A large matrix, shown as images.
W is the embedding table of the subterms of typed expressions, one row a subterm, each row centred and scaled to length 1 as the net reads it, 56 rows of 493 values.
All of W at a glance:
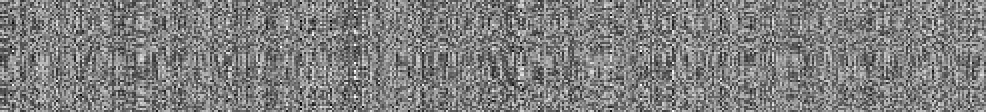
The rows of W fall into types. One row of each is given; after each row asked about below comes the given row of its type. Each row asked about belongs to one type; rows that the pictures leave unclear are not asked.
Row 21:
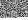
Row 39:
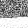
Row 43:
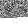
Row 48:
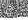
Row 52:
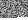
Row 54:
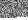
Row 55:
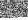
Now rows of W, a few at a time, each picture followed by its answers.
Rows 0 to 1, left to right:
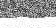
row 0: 55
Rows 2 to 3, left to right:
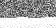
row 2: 54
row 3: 39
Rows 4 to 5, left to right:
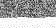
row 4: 21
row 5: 48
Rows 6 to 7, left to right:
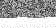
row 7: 55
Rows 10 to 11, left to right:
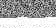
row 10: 52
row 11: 52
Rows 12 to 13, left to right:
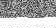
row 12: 21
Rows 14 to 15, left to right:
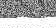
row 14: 52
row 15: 48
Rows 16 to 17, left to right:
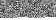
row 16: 39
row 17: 21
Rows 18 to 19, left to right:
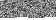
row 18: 55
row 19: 54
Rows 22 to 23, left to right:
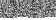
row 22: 48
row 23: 55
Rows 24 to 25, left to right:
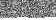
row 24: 21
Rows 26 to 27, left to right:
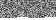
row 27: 54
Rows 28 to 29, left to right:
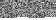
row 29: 54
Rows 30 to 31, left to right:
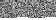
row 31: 43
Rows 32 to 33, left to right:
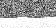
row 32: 43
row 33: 48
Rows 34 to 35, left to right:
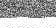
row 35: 43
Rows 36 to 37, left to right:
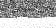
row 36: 55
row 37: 55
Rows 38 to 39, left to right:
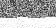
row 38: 48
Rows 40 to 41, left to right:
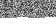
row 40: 55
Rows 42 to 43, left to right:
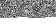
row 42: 54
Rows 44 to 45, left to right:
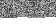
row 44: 43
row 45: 21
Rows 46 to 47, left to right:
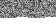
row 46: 54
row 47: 48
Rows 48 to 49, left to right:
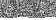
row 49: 21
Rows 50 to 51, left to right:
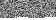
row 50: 43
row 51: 54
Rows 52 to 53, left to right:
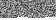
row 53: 39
